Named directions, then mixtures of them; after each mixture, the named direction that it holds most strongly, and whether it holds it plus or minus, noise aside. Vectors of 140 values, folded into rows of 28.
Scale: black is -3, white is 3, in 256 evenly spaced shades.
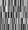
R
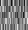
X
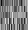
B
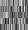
B, minus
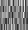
X, minus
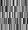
R, minus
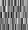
R, plus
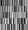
B, plus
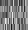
B, plus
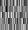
R, minus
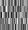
R, plus
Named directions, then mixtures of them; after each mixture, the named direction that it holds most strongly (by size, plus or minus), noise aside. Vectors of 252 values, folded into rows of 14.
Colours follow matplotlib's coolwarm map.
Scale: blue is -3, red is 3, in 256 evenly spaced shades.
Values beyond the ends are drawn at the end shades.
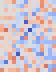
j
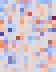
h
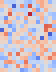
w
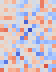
j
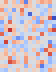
h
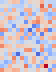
j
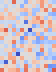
j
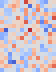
w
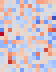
h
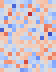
w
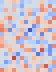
j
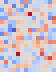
h
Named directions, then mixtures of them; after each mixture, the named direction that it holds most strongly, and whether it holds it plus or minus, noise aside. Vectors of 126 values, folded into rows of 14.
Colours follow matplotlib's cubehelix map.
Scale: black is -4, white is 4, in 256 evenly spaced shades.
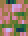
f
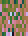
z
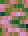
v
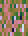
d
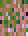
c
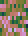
v, plus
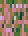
d, plus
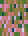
d, plus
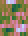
f, minus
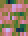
f, plus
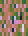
d, plus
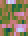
f, minus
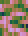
v, plus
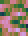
v, plus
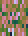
z, minus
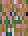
z, minus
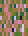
d, plus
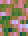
v, minus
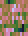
f, plus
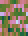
v, minus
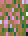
c, minus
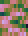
v, plus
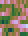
v, minus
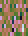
d, plus
